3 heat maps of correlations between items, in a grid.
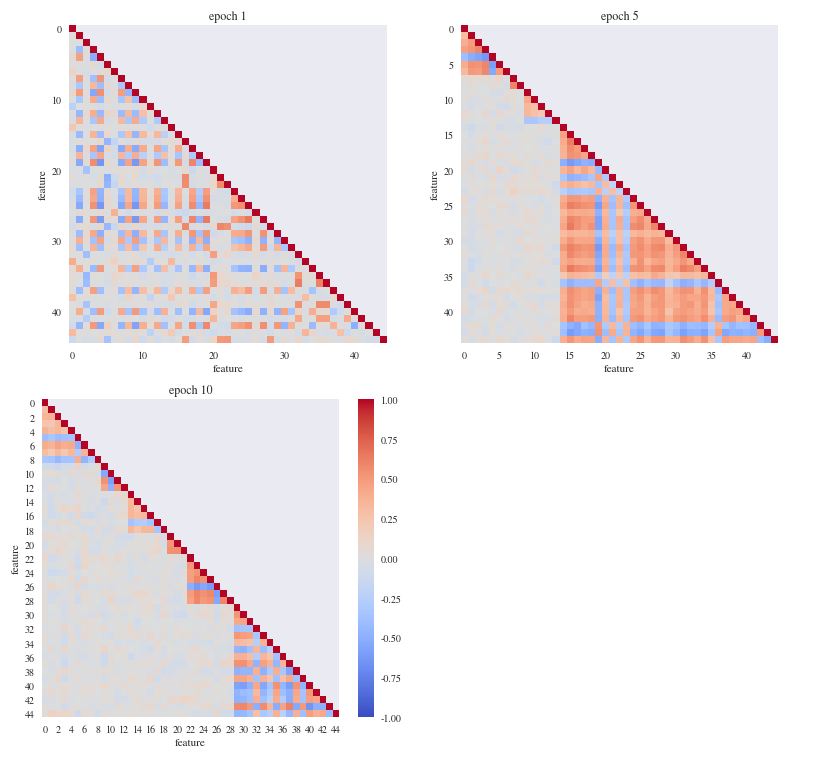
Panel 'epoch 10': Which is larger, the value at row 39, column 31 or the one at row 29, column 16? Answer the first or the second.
the first
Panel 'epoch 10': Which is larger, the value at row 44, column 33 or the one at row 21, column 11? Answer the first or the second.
the second
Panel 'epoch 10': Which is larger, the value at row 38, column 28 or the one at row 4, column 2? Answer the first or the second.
the second
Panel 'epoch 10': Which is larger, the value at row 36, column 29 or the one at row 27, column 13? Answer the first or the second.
the first
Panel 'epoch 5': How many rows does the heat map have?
45
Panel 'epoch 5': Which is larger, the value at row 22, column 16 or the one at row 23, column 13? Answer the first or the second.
the first
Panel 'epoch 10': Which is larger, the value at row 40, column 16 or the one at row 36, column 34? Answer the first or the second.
the second
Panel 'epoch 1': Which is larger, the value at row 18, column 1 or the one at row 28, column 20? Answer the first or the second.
the first
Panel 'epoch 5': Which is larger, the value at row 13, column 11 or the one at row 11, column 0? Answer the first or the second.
the second
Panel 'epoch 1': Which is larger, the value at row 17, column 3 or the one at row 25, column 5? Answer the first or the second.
the first
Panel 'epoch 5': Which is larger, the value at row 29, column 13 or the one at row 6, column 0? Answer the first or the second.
the second
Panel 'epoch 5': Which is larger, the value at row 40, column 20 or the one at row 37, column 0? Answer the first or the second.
the first
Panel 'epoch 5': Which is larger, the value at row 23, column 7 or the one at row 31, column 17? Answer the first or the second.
the second
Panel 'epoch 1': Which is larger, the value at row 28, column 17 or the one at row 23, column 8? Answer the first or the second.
the second
